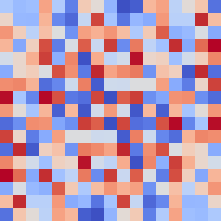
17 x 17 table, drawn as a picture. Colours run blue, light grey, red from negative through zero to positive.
Symmetry: a half turn. Slope: none. Seam: none. Histogram: flat.
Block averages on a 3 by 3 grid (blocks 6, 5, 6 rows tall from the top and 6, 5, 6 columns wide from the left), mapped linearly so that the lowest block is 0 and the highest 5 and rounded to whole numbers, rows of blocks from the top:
154
101
451
